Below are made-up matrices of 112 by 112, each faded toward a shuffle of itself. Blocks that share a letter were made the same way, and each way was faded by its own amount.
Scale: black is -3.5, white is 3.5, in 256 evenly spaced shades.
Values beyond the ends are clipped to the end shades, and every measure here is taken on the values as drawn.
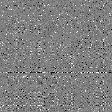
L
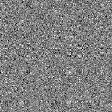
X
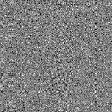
X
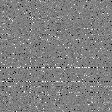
L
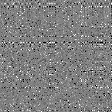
L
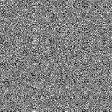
X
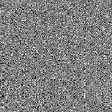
X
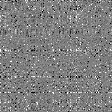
L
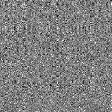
X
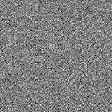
X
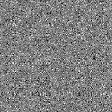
X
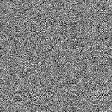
X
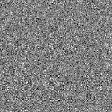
X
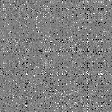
L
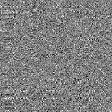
X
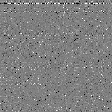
L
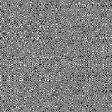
L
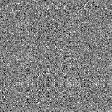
X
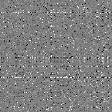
L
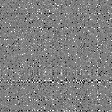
L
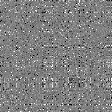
L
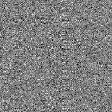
X
